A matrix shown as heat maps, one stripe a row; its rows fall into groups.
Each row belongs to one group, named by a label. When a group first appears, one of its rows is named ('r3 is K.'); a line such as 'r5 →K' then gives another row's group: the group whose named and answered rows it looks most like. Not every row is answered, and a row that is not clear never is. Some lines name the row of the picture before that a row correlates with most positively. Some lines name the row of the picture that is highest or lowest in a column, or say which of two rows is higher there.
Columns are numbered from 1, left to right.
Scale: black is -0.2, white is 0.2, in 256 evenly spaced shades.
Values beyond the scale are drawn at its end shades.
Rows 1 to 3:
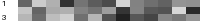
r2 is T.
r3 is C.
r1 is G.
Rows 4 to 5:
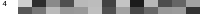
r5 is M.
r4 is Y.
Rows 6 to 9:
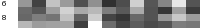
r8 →C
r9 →C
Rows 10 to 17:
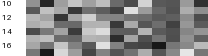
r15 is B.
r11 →G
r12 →B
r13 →B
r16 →C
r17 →T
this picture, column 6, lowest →11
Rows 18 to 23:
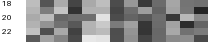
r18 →Y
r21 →Y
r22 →Y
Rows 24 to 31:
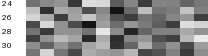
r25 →T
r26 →B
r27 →G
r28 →C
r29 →G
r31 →Y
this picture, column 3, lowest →26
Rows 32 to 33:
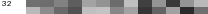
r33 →Y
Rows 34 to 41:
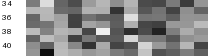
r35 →B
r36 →G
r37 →Y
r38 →C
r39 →G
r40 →T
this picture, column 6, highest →38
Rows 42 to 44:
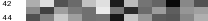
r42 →B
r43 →C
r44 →G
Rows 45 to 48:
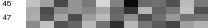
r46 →T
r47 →Y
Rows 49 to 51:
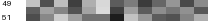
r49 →Y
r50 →M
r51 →G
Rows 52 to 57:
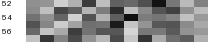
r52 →C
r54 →C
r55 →G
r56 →G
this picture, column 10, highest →57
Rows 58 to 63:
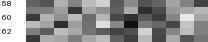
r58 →M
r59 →Y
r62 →T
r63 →M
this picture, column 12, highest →60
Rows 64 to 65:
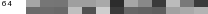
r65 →C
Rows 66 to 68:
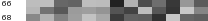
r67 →T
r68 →M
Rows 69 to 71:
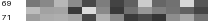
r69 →T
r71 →C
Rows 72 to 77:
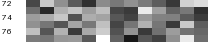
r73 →T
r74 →M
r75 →T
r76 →Y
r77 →C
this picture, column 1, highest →76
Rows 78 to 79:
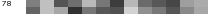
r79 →G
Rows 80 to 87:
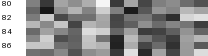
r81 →C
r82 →G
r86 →B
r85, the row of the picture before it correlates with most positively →78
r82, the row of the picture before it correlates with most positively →78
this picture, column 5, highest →84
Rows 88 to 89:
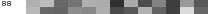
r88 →B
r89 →T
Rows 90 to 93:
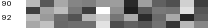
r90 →T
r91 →C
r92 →Y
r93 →B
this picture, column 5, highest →92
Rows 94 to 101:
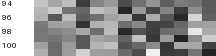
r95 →B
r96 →T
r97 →Y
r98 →C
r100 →M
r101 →T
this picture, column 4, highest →101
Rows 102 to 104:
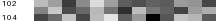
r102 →B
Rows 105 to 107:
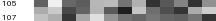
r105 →Y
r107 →B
